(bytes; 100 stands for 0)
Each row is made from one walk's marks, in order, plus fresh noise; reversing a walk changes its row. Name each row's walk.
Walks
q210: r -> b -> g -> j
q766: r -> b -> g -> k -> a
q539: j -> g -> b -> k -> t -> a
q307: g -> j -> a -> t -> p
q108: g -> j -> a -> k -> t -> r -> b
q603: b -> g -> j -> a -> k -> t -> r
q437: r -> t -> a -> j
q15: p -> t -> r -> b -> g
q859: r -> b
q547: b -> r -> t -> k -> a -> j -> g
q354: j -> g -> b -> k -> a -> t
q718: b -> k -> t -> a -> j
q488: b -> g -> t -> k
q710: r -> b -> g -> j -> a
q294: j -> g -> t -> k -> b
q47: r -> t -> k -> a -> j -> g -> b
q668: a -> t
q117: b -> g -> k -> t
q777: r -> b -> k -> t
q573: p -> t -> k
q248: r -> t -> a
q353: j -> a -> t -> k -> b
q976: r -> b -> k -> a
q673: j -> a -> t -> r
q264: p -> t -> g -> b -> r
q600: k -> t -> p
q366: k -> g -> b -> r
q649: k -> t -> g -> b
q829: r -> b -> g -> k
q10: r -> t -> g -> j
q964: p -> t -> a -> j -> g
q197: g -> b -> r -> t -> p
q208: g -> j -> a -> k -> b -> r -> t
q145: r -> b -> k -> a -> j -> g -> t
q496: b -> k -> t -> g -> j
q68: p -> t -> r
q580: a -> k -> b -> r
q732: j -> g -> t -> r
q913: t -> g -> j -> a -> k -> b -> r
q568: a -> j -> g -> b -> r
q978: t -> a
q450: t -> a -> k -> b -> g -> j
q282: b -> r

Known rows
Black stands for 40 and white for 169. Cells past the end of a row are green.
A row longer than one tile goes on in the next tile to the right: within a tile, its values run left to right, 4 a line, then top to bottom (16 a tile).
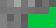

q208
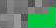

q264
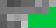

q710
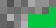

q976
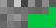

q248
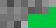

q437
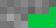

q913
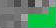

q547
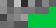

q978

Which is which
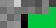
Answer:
q68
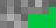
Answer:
q366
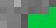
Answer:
q603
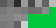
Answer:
q210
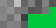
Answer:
q673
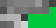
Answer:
q282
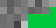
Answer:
q718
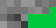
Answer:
q488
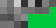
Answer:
q668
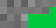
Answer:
q539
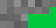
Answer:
q354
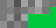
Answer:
q829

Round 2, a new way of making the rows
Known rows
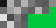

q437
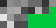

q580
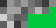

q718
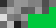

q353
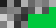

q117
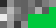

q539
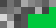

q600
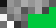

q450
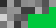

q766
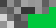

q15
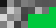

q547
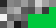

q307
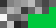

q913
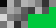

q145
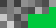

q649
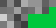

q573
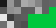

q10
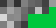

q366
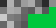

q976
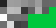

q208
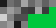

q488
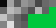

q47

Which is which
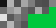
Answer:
q248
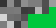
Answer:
q829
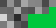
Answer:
q68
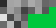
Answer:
q710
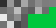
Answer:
q964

